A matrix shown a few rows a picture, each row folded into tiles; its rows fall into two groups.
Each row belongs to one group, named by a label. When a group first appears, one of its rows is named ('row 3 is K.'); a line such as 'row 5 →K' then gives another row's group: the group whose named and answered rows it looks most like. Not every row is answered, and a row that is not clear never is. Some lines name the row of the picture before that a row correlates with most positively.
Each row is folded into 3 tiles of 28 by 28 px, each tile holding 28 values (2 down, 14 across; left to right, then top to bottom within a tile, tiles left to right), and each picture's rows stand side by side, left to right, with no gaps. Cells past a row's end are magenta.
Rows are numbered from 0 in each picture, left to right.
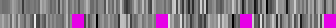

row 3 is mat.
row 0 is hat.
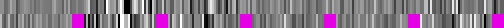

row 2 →hat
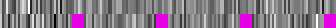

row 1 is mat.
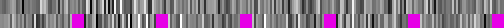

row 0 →hat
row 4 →mat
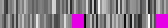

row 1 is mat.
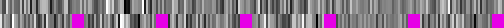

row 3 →mat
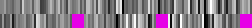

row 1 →mat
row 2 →hat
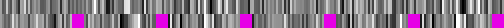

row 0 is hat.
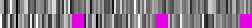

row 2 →hat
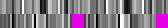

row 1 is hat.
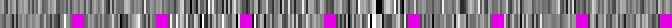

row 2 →hat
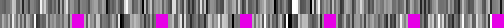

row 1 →hat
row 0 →hat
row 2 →mat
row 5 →mat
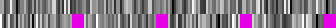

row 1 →hat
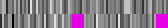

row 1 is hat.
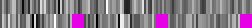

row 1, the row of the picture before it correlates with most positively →0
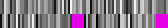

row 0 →mat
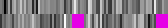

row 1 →mat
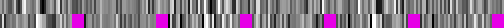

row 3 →mat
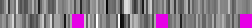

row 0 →mat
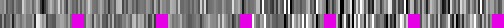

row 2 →mat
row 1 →mat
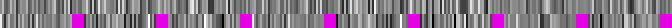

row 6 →hat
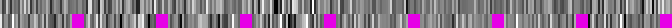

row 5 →mat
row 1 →mat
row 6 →hat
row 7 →mat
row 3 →hat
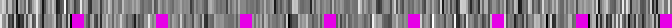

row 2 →hat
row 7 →mat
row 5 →hat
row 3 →hat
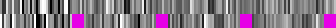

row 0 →hat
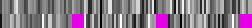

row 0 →mat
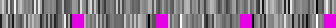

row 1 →mat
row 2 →hat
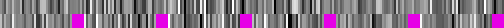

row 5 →mat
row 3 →hat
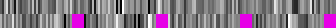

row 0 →mat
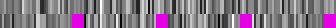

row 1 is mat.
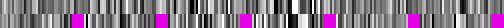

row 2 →hat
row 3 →hat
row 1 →hat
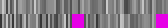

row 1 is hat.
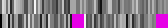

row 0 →mat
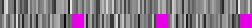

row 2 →mat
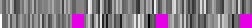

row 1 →mat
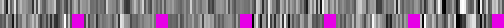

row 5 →hat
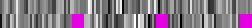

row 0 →mat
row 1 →mat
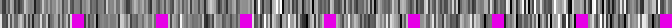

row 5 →mat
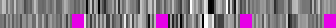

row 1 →mat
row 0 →mat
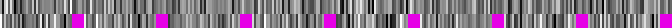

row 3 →hat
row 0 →mat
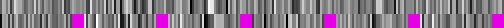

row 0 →mat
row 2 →hat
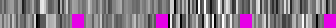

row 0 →hat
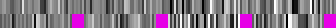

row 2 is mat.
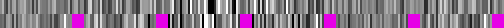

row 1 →mat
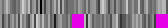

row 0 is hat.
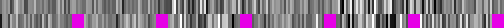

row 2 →mat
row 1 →mat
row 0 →mat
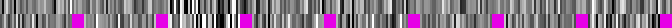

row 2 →hat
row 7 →mat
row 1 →hat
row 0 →mat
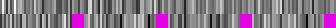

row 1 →mat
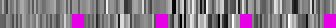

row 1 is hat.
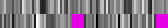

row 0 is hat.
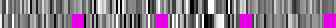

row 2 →hat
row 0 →hat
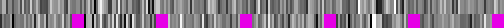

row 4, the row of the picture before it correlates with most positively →3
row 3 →mat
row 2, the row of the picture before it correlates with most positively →0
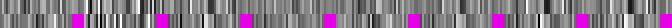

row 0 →hat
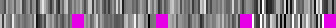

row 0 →hat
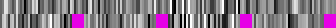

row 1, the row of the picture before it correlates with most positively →1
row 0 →mat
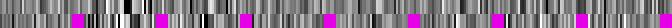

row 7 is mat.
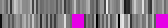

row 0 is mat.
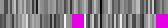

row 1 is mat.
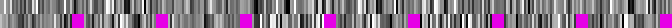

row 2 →hat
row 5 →mat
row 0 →mat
